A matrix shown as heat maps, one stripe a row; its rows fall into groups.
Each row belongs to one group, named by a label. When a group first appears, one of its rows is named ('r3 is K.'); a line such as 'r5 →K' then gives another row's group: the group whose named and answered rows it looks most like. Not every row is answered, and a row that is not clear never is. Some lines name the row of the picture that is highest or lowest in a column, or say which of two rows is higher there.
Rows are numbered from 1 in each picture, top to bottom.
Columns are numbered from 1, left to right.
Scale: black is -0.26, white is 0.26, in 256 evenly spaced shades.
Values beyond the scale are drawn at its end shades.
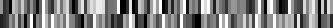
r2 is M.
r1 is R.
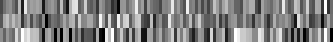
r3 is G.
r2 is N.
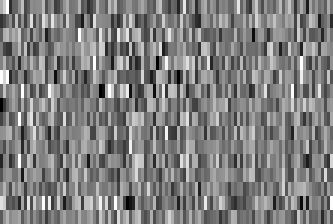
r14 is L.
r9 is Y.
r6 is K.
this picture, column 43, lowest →15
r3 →N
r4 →R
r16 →N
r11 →R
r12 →Y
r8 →M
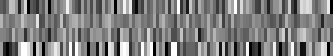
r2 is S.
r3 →L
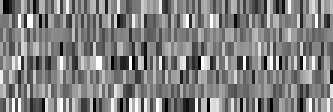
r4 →G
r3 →K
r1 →R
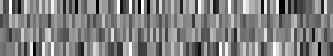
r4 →M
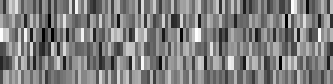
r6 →N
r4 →Y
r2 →L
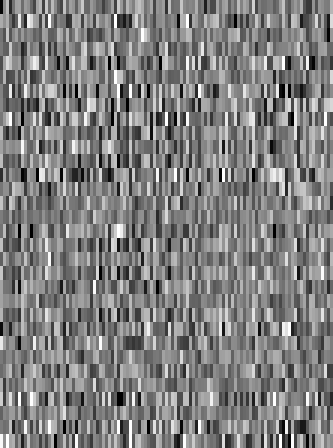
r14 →L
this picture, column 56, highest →9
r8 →R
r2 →Y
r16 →G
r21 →G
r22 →S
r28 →S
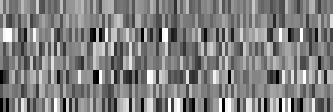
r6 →M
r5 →M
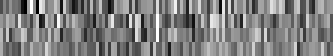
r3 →G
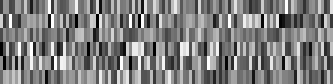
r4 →Y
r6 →N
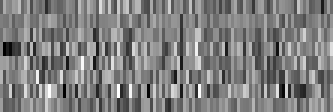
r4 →R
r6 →S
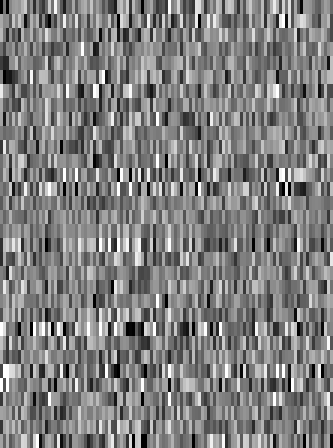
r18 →N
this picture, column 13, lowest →11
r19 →Y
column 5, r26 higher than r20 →No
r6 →R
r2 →L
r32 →G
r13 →L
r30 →S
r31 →N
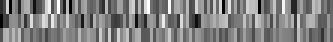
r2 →M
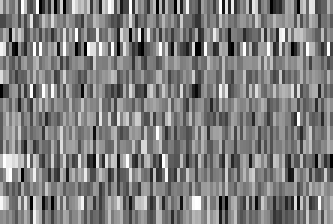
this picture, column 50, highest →3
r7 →M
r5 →G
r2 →M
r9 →N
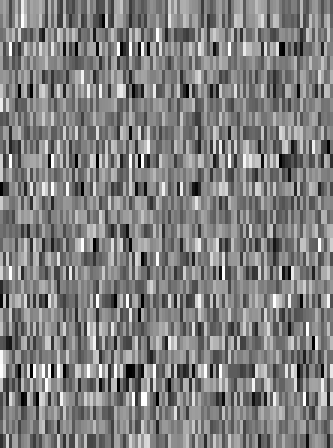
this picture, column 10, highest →27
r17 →R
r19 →G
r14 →M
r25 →R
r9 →M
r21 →M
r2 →G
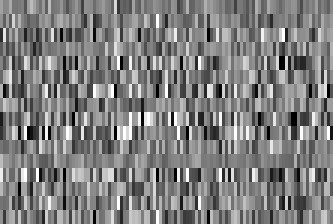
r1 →Y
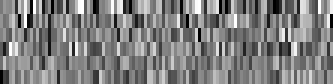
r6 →M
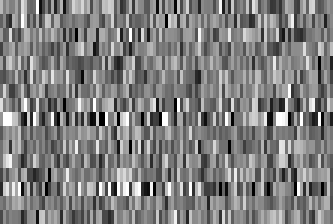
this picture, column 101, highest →9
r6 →M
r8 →S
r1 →S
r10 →N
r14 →N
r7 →K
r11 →L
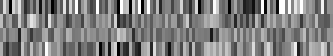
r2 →Y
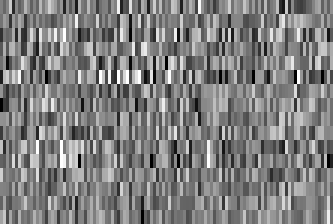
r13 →S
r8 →M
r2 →L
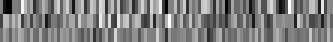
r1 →R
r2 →N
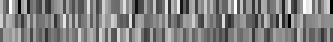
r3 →N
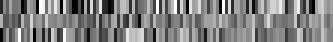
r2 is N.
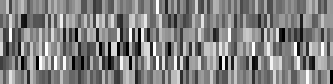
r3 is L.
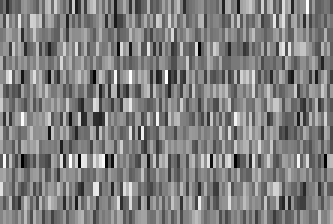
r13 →K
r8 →M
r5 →S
